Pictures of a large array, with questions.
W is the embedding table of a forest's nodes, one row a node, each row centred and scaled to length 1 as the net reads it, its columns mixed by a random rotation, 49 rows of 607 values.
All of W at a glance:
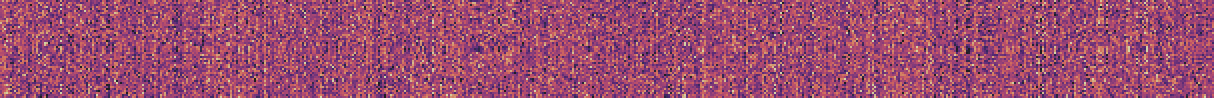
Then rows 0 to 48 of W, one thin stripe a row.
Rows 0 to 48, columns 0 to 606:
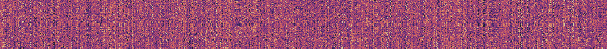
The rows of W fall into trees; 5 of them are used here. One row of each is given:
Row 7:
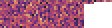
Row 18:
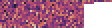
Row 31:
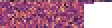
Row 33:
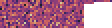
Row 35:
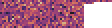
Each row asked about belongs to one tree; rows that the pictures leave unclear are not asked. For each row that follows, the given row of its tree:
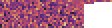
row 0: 35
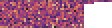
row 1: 31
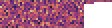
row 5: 18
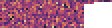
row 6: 31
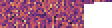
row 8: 31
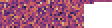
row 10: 35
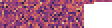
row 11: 35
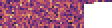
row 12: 31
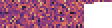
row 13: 35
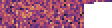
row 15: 31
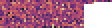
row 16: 31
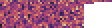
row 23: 35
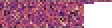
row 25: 35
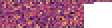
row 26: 35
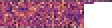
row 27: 31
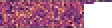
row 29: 31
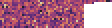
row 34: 35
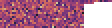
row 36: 31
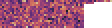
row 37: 7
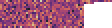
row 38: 18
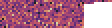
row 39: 33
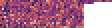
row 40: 33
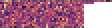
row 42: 35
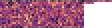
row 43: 7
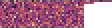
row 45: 18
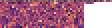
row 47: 7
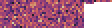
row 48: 7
